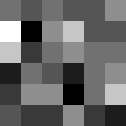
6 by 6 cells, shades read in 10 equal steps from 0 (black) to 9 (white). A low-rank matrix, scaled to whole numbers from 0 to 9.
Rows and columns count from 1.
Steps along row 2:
down up up down same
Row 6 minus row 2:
-6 2 -3 -2 -1 -2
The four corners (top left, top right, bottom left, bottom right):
4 5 3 1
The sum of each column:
26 16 23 21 20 25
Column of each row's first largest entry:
6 1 1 6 6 4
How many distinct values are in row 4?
4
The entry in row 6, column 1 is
3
